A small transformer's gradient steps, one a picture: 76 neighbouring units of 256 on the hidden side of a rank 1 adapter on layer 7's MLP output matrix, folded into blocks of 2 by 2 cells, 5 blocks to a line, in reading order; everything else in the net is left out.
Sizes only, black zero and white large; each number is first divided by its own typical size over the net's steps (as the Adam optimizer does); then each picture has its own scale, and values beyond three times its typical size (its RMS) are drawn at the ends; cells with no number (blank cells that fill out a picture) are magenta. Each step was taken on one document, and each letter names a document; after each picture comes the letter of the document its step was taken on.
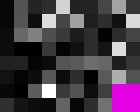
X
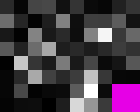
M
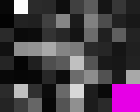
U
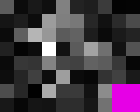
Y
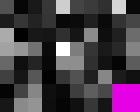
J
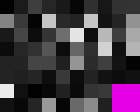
Y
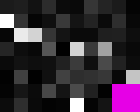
U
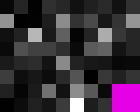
U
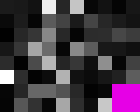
X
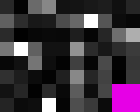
M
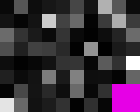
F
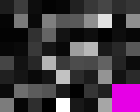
X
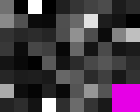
M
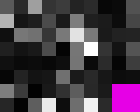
Y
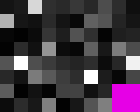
M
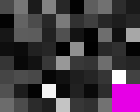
X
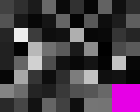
M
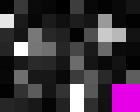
U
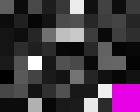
Y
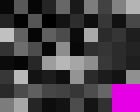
J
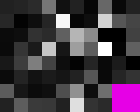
Y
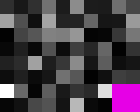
Y
